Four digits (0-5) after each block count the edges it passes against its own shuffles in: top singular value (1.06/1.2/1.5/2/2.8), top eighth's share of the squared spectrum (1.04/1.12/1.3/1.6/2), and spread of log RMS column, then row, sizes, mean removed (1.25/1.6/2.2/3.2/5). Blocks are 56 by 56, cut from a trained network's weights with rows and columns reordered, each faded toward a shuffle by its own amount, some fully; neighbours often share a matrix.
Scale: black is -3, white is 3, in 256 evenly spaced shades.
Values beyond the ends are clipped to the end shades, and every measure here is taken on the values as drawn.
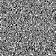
3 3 1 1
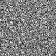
3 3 1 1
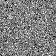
0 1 0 0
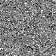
2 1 0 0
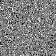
2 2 1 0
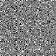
3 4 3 2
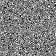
0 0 0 0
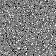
0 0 0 0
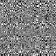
4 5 3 3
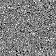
2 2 0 1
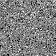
1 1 0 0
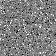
0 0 0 0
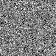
1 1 0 0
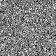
1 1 0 0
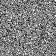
0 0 0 0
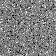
0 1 0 0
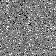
0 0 0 0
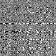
3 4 2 3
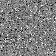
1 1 0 0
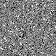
0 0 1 0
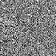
3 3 1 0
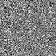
3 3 1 1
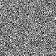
3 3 1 0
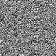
3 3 1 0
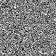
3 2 0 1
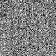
3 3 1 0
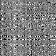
3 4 2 3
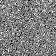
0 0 0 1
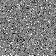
0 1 0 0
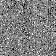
1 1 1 0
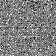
1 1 0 0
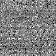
2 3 2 1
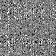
2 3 1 2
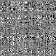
3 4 2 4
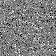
0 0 0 0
